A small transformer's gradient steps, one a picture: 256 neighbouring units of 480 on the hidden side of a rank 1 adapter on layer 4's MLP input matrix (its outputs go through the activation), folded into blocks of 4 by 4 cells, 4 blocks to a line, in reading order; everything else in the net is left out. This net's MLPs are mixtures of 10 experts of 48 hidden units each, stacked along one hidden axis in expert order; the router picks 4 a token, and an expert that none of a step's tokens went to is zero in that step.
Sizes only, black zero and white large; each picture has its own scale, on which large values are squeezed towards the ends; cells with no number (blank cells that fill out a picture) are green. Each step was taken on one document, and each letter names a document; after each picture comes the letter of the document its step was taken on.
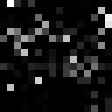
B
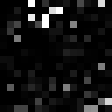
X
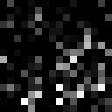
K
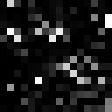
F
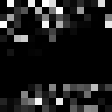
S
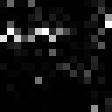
B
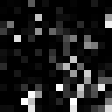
K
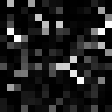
F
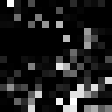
K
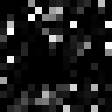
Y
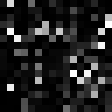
F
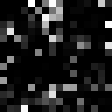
Y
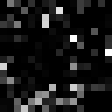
S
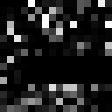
Y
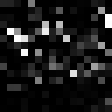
B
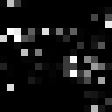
B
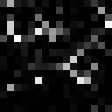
F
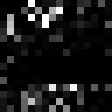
Y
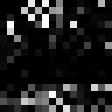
Y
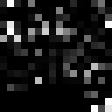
B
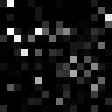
B
